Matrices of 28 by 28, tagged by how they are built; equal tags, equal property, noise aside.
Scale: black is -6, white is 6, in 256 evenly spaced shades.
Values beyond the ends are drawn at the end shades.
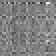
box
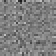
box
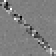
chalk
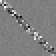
chalk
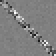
chalk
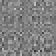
box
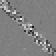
chalk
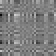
box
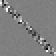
chalk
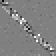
chalk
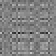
box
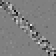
chalk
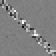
chalk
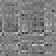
box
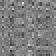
box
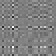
box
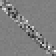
chalk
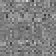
box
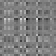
box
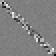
chalk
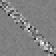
chalk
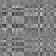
box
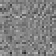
box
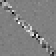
chalk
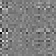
box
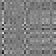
box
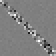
chalk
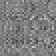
box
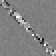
chalk
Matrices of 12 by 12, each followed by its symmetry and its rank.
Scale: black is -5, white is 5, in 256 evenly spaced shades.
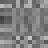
neither, rank two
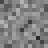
symmetric, full rank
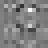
neither, rank two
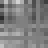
antisymmetric, rank two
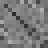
symmetric, full rank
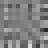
antisymmetric, rank two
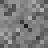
symmetric, full rank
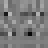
neither, rank two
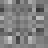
antisymmetric, rank two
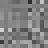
antisymmetric, rank two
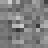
neither, rank two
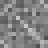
symmetric, full rank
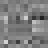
neither, rank two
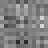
antisymmetric, rank two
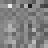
neither, rank two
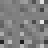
antisymmetric, rank two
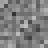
symmetric, full rank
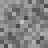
symmetric, full rank
